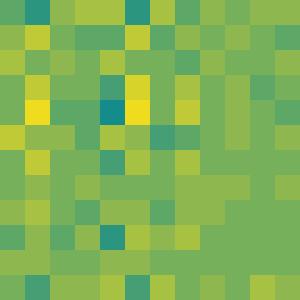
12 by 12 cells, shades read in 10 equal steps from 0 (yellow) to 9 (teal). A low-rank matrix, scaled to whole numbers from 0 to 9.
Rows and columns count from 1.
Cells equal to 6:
17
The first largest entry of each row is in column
2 4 8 5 5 7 5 1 4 5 3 2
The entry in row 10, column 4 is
4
